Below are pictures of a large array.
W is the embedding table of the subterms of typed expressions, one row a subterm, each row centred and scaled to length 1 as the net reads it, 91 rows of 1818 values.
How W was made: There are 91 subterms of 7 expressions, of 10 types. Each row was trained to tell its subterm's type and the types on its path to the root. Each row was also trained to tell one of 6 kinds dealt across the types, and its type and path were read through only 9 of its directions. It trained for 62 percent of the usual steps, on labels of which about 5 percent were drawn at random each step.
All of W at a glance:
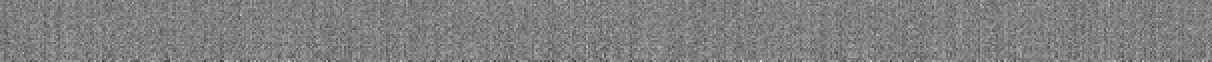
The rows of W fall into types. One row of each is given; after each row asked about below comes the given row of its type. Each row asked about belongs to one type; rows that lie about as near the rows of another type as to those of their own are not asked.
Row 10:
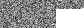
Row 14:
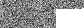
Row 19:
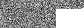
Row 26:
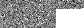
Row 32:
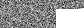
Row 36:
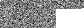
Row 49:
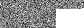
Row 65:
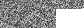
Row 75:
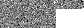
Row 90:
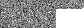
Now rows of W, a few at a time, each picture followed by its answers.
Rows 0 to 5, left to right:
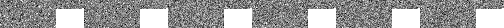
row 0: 36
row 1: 49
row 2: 19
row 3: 10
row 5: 14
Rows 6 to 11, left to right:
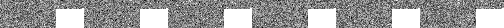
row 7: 65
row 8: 19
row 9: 32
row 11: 19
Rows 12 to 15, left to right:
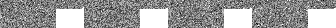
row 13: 90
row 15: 14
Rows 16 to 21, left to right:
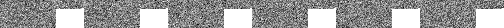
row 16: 14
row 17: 75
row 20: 49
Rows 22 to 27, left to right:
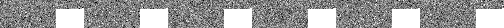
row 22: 32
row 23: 19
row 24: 10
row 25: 14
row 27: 75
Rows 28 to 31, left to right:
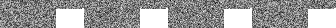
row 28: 26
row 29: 19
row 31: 49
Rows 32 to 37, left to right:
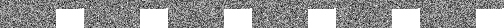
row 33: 10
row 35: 49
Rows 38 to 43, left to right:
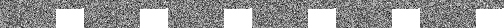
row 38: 65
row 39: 90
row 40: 49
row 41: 65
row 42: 32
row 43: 32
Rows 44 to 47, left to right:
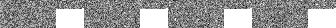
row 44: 26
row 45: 49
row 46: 19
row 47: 90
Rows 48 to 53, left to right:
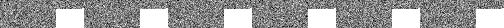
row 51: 90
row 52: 19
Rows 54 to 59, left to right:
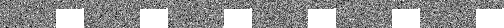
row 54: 65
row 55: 90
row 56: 75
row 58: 32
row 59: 49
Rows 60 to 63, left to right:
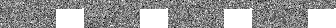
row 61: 32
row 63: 36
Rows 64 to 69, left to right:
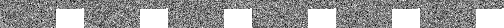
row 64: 65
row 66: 90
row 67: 90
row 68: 65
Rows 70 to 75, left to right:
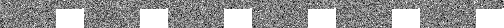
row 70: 36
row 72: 49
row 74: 75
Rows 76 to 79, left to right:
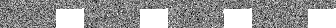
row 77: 36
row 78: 14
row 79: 36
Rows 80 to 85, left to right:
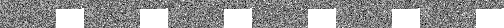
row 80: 36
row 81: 36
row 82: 19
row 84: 14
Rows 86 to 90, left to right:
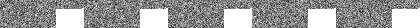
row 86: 19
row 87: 32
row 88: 49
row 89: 26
